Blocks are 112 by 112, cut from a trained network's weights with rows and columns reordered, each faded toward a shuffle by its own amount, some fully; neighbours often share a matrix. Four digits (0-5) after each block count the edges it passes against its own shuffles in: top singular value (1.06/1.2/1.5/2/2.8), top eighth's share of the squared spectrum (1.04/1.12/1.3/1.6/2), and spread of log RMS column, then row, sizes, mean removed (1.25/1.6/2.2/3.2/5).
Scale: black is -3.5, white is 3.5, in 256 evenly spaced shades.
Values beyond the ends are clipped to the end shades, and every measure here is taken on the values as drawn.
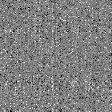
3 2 1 2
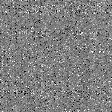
2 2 0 2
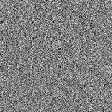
3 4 2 0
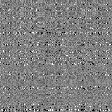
4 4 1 4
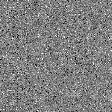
3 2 1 1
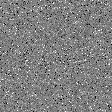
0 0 0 0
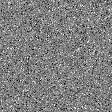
2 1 0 0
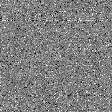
3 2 0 2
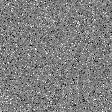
1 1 0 0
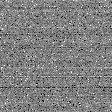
3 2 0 1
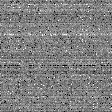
4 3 1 2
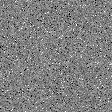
0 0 0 0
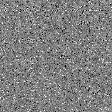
3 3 1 1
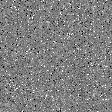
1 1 0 1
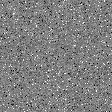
0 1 0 0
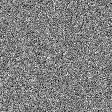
0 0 0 0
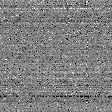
4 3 1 2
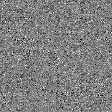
3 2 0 2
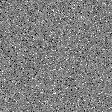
0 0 0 0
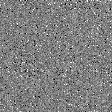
2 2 1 2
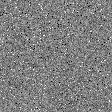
0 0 0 0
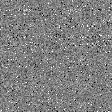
2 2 1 2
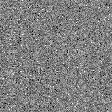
3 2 0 1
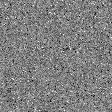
1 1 0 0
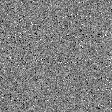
3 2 0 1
